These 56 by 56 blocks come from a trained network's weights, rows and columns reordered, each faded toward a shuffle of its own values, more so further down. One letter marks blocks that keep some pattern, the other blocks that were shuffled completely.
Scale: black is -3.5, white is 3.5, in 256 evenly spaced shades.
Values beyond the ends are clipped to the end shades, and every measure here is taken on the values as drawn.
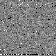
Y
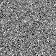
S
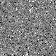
S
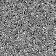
S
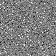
S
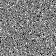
S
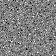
S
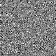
Y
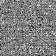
Y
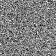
Y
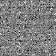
Y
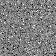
S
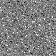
S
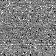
Y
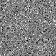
Y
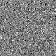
Y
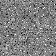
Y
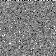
Y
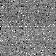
Y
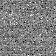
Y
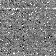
Y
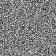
Y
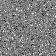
S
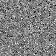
S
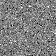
S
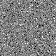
S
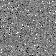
S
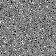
S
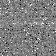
Y
